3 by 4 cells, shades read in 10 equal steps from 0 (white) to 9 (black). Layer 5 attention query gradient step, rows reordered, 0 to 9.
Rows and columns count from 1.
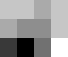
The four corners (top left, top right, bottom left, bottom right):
2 2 7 0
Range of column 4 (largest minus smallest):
2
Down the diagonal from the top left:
2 4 5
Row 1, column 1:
2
